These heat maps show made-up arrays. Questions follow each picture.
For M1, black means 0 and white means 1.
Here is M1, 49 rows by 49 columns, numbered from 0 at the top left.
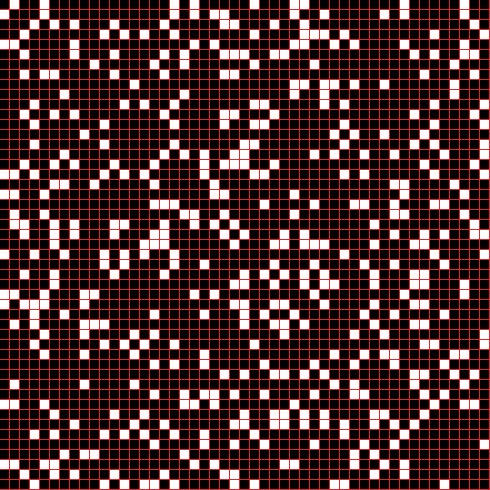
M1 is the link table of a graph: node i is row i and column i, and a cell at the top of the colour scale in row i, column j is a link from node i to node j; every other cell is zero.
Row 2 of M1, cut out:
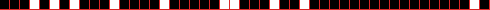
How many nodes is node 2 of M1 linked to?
10
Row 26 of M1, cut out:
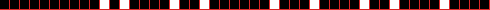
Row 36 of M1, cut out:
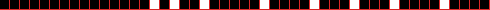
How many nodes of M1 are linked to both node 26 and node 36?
5
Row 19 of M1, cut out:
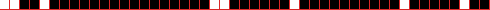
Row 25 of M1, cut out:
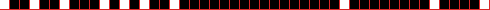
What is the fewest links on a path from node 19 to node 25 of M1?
2
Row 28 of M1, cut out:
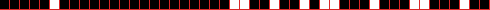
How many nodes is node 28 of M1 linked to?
11
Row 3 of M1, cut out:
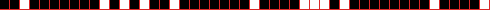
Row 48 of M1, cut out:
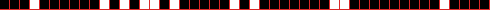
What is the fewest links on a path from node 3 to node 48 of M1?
1
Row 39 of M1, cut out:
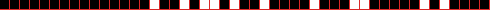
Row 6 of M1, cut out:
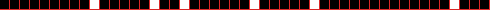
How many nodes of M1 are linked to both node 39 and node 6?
3
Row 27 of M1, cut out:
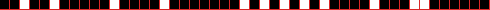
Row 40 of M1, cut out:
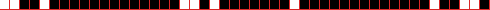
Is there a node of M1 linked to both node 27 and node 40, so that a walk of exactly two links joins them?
no
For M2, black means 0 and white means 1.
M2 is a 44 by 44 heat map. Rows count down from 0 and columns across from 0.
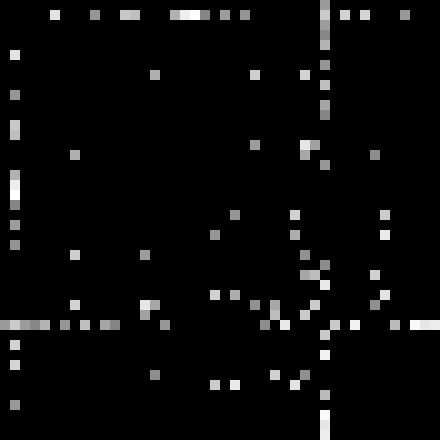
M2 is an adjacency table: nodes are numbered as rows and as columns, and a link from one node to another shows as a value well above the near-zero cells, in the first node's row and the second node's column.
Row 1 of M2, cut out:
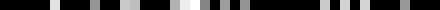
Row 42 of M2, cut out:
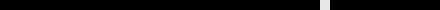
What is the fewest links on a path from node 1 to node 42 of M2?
2
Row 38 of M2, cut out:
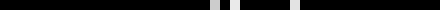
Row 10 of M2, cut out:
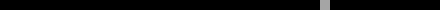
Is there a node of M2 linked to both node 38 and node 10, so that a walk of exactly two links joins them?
no
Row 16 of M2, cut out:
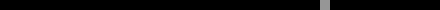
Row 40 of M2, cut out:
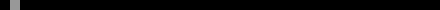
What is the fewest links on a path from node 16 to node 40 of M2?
3
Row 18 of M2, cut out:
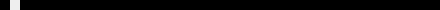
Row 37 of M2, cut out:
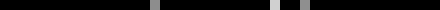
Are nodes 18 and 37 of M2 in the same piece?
no
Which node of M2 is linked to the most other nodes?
node 32
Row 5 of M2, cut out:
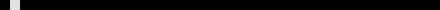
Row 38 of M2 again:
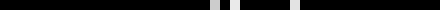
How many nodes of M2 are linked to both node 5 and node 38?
0
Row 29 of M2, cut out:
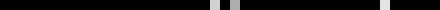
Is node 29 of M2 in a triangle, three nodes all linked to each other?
yes
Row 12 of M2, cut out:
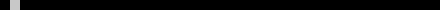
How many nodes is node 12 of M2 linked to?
1
